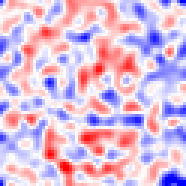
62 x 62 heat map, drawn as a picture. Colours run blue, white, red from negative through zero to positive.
There are no regular stripes. There are no lone odd cells. No overall slope runs across the table. Neither half mirrors the other.
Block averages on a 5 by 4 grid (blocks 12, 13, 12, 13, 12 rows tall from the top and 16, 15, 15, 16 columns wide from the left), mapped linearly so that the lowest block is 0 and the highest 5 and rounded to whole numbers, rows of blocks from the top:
3331
2250
2231
2331
2431
